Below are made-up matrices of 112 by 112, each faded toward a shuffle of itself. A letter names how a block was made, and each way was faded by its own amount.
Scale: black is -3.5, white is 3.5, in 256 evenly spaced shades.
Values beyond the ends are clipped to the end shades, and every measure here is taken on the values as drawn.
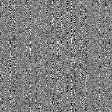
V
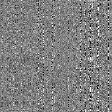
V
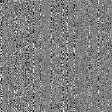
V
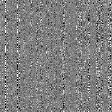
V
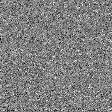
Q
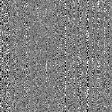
V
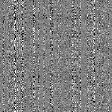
V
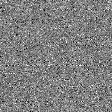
Q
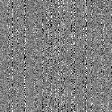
V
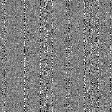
V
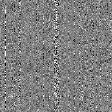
V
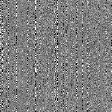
V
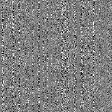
V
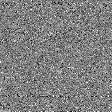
Q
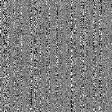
V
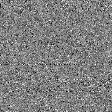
Q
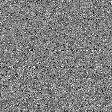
Q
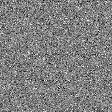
Q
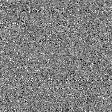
Q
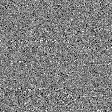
Q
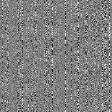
V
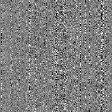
V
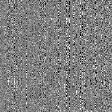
V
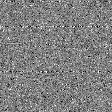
Q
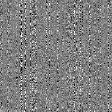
V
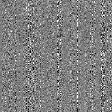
V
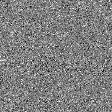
Q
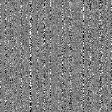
V
